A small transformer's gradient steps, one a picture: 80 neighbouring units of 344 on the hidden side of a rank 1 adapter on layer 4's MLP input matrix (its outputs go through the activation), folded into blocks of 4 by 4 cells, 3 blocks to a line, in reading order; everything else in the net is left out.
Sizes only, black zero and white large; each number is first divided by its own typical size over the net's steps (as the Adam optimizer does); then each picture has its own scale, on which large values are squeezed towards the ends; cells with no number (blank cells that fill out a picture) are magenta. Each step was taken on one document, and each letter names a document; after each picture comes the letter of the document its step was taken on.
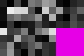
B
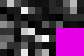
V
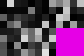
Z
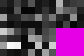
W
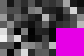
W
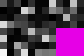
V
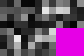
W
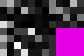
V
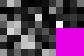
Z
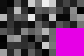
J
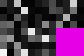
V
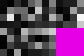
J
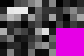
B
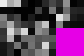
Z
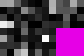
V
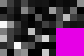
V
